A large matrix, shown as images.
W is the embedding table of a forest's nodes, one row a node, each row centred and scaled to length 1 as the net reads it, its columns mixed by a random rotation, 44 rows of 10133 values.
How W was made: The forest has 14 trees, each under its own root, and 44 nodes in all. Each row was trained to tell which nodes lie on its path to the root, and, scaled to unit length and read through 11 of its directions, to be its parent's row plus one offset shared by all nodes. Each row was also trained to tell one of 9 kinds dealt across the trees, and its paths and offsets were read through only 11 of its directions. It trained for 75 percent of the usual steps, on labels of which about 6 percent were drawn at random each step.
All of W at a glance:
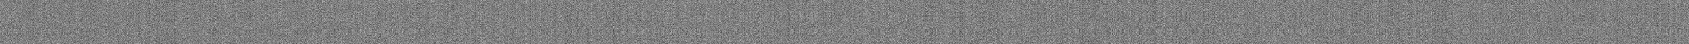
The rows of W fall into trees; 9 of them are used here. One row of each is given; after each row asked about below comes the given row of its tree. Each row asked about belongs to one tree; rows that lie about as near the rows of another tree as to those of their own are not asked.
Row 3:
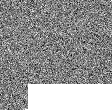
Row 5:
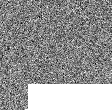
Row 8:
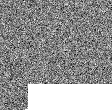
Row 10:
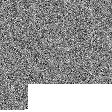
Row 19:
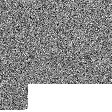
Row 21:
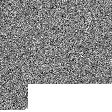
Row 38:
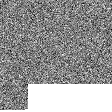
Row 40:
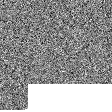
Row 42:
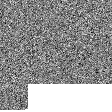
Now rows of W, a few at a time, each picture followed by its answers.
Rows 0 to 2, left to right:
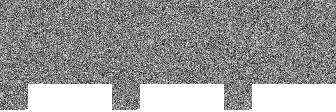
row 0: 38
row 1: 21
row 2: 38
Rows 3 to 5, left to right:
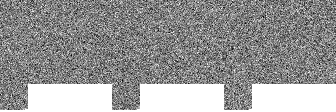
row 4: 8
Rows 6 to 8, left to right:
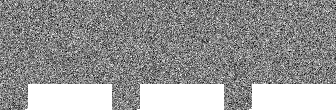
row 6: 19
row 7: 5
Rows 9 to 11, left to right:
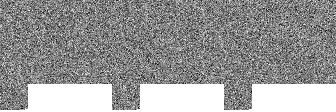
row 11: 19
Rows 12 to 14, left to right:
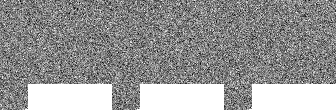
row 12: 3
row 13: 8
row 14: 42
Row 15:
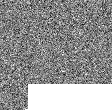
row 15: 40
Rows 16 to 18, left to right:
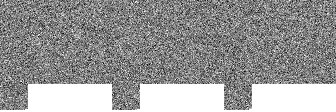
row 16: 40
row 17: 3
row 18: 21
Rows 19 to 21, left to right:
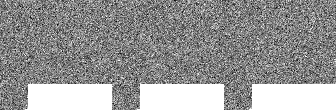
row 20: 40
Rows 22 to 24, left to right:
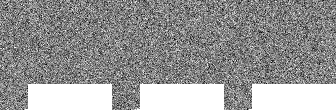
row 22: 10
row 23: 3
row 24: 5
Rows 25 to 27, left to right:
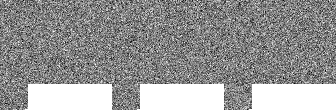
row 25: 8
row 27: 10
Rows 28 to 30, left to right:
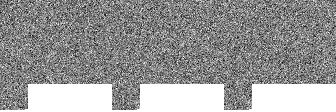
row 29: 19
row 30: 19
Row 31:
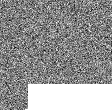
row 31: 8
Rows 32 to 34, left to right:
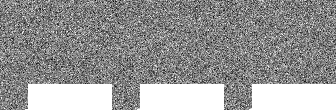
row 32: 19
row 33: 21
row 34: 21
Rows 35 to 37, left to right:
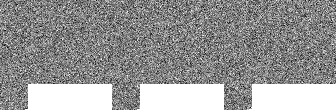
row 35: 5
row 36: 8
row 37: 42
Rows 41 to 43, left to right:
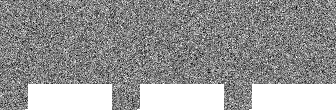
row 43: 38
